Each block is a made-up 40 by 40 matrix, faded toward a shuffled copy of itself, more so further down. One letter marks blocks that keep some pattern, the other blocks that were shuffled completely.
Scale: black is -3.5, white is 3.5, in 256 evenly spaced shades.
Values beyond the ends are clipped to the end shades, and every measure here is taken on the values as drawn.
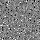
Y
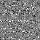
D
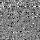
D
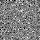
D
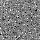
Y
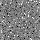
Y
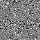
D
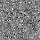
D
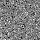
Y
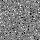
Y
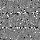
D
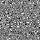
D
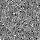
Y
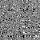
D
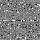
D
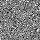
Y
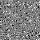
D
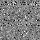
D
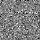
D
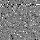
D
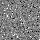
Y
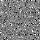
D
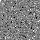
Y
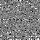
D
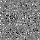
D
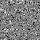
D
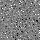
Y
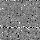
D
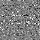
D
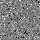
Y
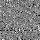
D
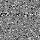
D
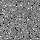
Y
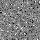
Y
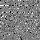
D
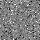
Y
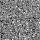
Y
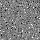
Y
